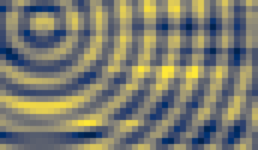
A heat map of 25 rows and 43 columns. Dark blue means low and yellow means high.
Rings: centred on the top left. Mirror symmetry: none. Average level on the scale: 50%. Slope: none. Odd rows or columns: none. Calmest part: bottom left.
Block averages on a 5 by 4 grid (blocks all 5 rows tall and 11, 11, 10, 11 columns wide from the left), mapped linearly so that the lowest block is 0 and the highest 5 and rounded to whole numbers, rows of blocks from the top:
2432 | 0331 | 2253 | 4313 | 1310
